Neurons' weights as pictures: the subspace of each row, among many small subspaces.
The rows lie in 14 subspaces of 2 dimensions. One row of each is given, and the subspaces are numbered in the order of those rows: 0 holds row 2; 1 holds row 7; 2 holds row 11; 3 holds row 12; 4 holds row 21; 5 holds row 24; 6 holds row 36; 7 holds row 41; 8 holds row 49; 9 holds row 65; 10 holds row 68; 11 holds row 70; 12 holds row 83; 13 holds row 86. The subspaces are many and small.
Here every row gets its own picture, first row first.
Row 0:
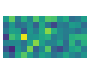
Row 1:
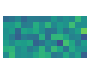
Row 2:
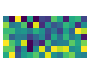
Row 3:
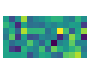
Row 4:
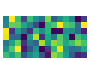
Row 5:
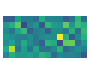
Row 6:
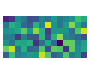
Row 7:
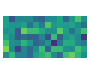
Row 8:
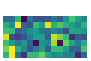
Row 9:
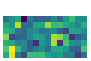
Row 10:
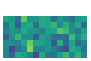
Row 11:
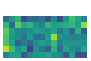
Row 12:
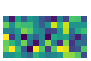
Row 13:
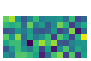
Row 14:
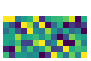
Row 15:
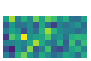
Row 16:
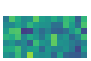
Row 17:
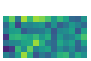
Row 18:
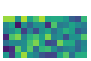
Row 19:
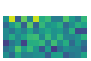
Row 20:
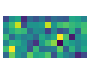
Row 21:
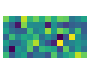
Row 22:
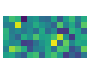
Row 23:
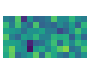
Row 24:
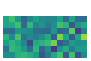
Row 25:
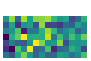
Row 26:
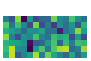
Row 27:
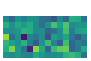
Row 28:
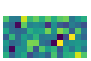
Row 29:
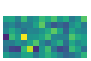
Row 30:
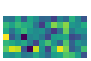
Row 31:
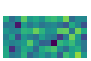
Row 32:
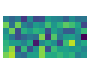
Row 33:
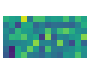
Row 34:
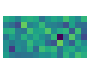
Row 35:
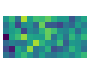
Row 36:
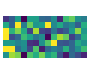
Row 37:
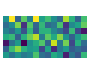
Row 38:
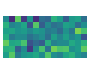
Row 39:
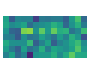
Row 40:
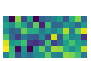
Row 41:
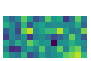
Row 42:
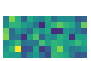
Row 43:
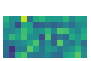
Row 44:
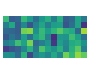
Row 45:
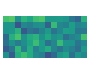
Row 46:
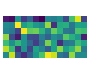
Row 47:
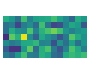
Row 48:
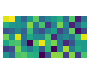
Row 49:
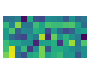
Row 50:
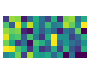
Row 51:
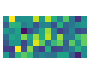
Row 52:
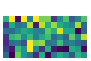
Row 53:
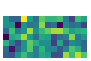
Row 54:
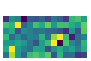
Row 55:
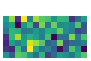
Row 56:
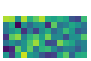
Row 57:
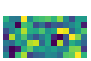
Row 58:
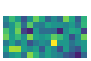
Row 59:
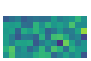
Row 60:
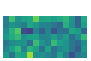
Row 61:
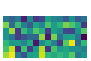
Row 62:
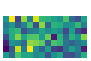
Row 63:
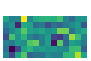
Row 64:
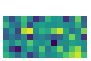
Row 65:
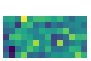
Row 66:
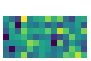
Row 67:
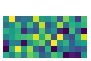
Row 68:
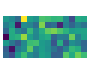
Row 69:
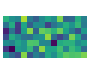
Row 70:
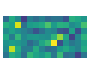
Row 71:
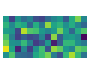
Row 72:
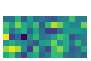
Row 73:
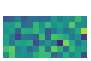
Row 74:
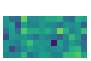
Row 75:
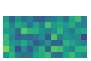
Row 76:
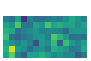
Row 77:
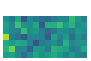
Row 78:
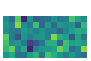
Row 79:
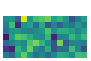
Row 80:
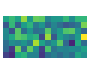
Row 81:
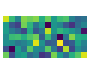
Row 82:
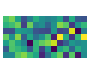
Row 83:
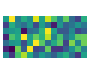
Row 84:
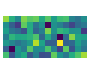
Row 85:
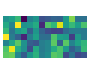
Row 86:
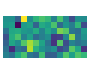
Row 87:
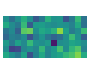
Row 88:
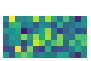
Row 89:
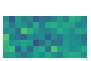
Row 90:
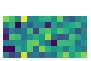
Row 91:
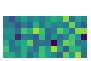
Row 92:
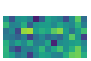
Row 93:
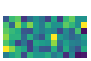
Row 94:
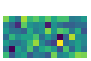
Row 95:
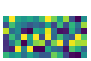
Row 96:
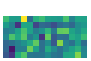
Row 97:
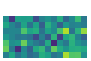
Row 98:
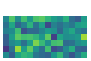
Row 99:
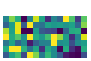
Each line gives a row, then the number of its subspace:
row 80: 8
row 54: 11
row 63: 9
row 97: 13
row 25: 10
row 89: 10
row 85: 10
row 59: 11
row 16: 2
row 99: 7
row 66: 1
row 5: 5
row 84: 4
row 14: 5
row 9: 9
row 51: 12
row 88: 12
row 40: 13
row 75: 1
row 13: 5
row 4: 3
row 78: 13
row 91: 11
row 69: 6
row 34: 5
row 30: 3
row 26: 0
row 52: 0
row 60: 2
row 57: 9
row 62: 13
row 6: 4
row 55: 13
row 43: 8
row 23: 0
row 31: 11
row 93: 2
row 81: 4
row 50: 2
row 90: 6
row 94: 4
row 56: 6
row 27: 3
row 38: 0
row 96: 8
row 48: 5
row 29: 3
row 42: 3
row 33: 8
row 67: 13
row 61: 8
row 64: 7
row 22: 13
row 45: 6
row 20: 4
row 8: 9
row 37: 0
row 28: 4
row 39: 2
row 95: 3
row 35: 10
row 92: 7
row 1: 11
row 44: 2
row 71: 1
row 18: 6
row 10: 0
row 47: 12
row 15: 12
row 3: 9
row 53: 10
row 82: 5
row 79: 1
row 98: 1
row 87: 7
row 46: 6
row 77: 10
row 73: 11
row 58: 7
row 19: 0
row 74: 1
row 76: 9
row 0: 12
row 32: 8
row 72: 12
